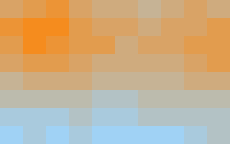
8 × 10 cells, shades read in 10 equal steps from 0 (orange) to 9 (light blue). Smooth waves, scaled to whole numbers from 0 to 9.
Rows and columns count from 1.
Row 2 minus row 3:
-1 0 -1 0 1 -1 1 0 1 0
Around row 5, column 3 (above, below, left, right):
2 6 4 4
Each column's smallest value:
1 0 0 2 2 3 3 3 2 2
